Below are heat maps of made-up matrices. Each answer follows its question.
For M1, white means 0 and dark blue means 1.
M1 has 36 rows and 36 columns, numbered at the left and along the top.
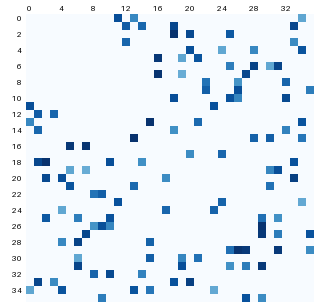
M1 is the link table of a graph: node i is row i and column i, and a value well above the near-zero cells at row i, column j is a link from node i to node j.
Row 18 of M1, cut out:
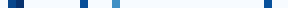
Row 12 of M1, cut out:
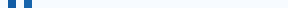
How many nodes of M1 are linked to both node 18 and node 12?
1
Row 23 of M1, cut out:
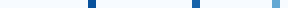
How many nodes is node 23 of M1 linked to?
3
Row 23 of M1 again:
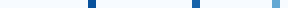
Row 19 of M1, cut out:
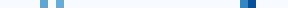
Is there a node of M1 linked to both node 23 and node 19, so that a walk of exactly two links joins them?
no
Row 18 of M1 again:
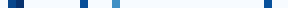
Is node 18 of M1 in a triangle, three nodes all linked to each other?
yes
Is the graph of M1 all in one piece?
yes
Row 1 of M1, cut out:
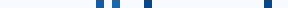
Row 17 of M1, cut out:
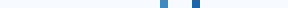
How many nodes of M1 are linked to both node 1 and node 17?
0
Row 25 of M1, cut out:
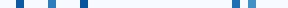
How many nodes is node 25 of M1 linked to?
5
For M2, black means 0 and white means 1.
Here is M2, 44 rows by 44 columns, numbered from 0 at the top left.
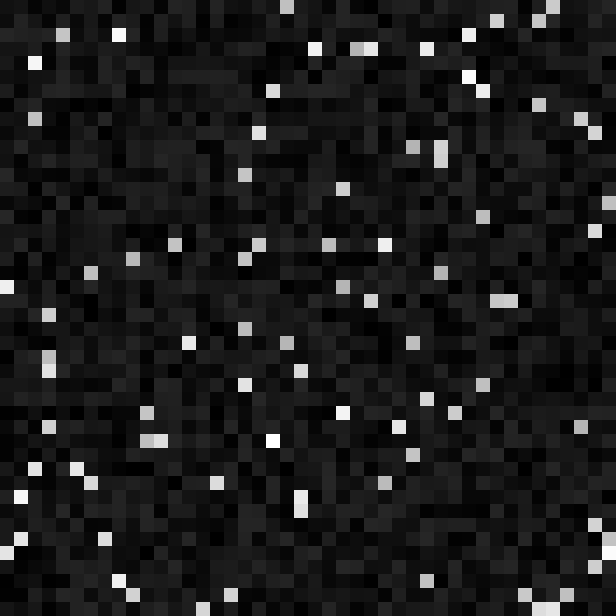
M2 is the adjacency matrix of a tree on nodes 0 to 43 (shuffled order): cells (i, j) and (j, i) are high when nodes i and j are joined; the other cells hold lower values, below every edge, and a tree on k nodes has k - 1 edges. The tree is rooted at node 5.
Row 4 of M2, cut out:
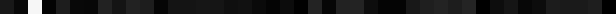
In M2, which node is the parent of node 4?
2
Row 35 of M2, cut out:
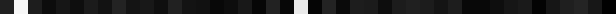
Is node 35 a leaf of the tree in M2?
no
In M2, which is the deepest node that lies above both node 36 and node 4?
2
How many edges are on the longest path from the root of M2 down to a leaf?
28
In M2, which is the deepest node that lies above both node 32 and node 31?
29
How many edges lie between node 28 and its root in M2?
6
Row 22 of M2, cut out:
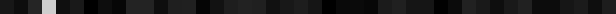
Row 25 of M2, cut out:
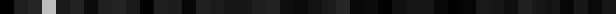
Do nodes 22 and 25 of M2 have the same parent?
yes
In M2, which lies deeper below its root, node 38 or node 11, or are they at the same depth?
node 11
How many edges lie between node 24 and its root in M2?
16
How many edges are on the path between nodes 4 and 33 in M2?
2
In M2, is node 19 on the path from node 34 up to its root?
yes
